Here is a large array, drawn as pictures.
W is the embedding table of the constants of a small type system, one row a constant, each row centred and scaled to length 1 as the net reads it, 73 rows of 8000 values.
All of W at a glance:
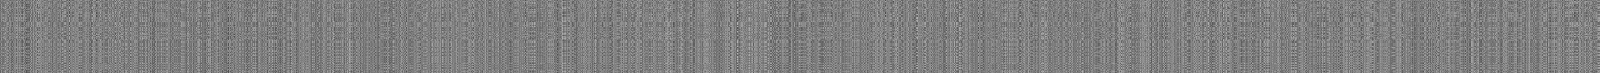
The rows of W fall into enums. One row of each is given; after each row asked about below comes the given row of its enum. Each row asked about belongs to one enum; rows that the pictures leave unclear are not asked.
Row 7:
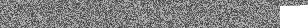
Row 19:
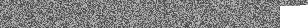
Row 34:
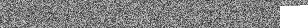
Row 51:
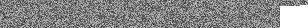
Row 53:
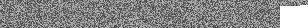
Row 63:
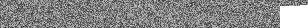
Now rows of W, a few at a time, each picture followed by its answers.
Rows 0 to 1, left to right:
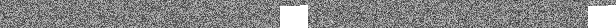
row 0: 51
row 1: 34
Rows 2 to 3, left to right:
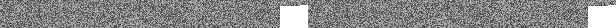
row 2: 53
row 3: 53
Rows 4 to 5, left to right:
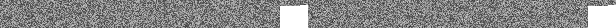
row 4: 19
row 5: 51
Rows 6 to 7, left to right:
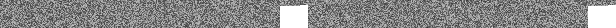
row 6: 19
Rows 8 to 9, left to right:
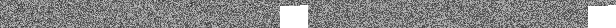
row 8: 63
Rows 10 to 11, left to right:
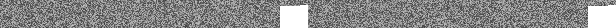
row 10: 19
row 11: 53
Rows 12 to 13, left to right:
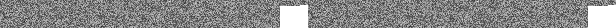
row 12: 51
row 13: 51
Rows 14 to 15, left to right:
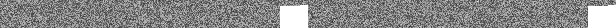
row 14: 7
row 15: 51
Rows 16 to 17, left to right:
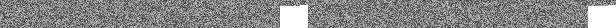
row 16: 51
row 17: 7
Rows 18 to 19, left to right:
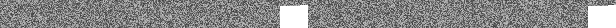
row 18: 7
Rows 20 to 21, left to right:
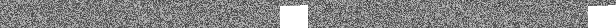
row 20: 7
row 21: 63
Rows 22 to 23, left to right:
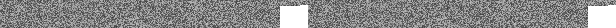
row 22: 53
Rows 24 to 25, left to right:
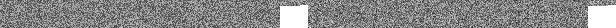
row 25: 34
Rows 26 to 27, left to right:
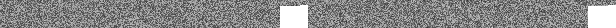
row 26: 53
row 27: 7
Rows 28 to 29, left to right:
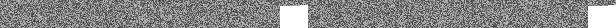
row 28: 7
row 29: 19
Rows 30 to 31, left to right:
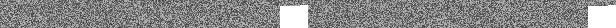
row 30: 7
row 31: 53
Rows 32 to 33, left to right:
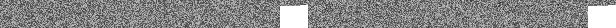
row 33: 63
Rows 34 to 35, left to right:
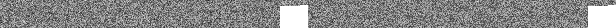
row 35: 51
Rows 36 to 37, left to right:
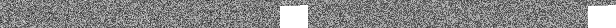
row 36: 34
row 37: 7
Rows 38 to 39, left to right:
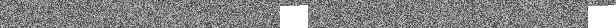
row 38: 63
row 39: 19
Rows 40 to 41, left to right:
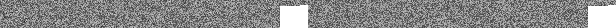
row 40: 51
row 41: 53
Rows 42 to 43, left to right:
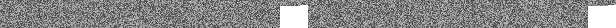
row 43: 19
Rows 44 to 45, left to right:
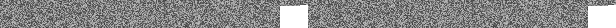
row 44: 19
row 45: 19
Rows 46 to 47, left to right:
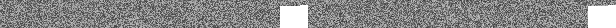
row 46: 53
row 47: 7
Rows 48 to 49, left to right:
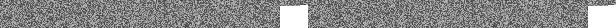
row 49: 19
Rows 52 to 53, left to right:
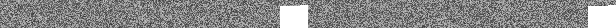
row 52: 7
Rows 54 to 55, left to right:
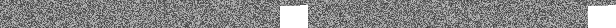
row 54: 19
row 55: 7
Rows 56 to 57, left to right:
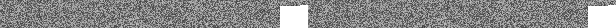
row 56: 53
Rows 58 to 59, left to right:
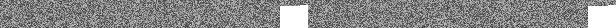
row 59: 53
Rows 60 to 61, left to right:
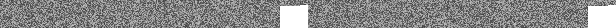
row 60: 19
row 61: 53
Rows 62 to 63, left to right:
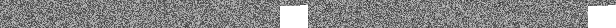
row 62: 19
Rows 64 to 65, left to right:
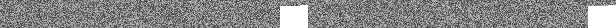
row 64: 53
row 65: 7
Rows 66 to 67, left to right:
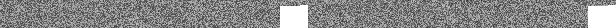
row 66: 53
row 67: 7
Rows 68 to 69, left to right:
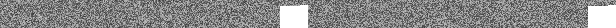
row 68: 7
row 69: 53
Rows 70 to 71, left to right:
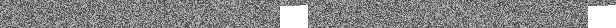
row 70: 19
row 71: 63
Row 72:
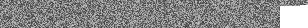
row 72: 19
